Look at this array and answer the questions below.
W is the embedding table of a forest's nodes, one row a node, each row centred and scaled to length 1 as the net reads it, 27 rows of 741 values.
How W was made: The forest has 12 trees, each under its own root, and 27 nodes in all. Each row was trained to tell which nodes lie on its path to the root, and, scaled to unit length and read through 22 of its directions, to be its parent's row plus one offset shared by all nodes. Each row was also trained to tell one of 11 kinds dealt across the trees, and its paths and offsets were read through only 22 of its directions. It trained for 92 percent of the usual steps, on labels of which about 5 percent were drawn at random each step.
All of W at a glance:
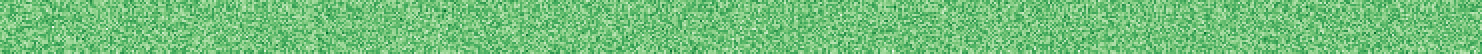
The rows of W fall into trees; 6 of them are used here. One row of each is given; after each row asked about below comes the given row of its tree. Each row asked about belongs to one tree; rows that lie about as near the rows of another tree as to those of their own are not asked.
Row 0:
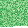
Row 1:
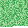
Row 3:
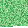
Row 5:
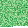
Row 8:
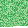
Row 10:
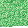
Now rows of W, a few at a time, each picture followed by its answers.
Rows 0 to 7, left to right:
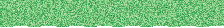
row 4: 5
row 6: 10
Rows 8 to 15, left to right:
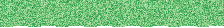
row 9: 5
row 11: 1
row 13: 10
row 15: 3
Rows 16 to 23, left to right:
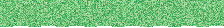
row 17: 5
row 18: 10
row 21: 3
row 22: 5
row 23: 0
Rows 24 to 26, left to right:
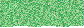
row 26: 1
